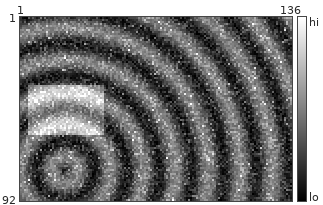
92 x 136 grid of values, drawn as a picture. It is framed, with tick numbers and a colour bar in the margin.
Mirror symmetry: none. Rings: centred on the bottom left. Ninth with the highest average: middle left. Odd patch: higher, in the middle left.
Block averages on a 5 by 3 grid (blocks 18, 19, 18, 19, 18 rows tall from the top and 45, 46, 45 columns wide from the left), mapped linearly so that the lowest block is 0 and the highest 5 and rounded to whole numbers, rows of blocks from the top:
0 0 0
1 0 1
5 0 0
2 0 0
0 0 0
